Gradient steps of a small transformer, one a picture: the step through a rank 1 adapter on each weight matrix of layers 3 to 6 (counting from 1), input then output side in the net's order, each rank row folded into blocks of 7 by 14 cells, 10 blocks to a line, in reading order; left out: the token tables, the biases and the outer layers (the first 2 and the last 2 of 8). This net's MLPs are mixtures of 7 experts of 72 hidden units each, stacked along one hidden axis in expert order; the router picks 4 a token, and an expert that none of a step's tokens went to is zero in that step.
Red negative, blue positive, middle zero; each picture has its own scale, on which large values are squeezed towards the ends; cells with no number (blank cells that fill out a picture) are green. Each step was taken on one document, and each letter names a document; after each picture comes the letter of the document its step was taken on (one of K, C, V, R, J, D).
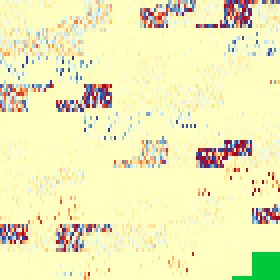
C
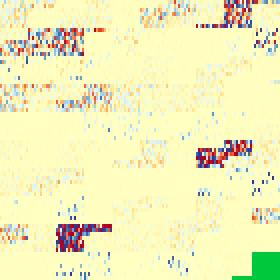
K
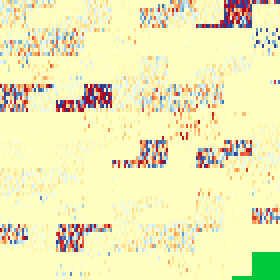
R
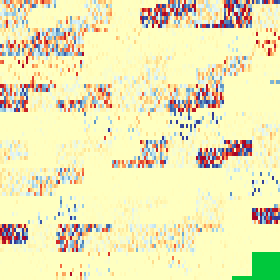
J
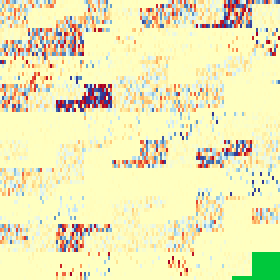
J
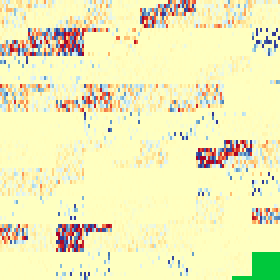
R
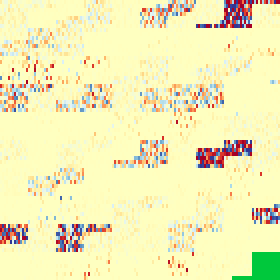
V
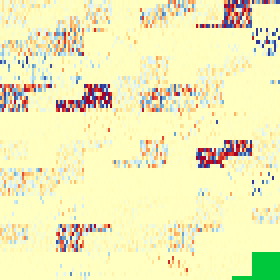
R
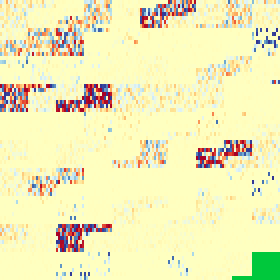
R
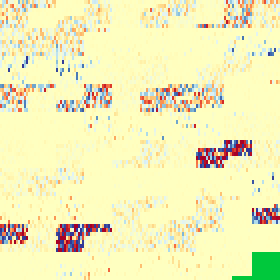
C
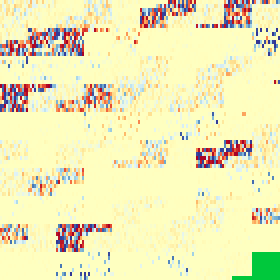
R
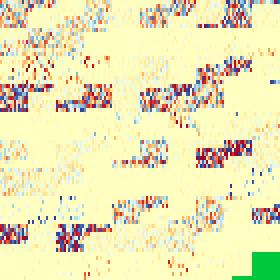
V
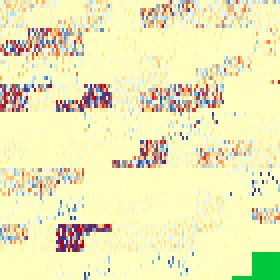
J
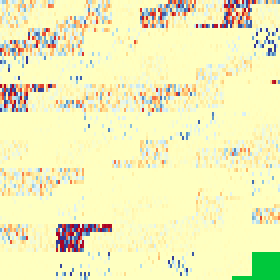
K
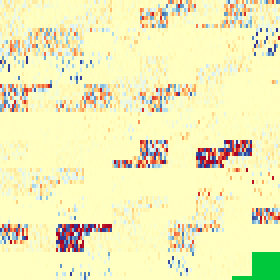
K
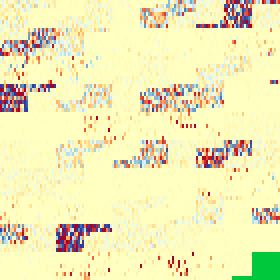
C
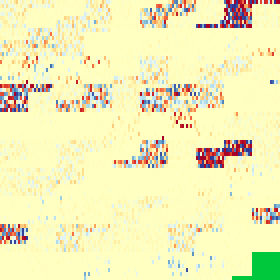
V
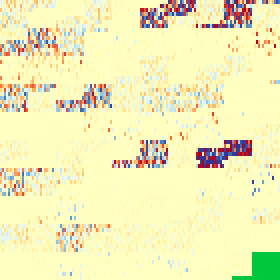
J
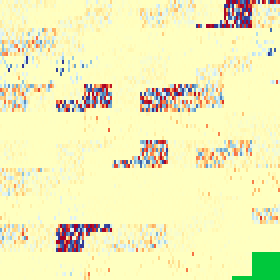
C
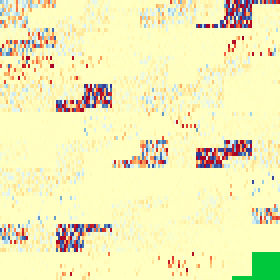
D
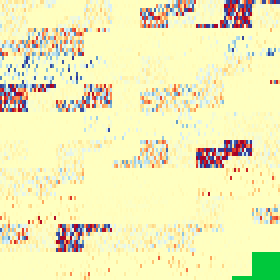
C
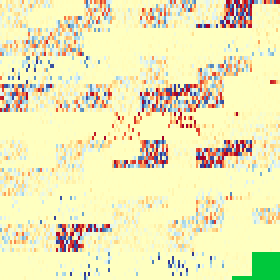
V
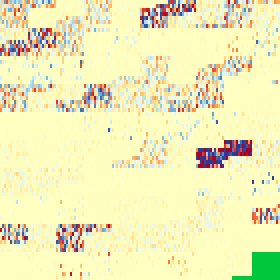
J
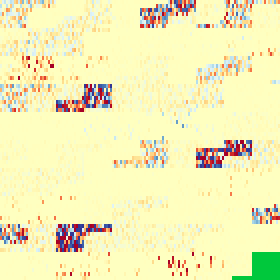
D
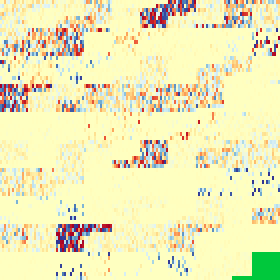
K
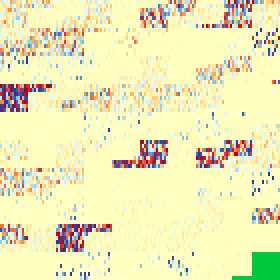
K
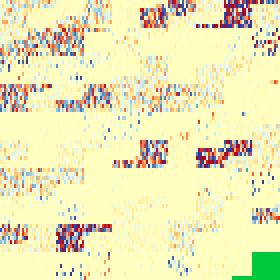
K
